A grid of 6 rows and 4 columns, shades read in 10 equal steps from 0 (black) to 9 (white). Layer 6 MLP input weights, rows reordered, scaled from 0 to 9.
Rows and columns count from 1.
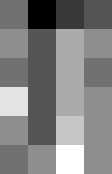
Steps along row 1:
down up up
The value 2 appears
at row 1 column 3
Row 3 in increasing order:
3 4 4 6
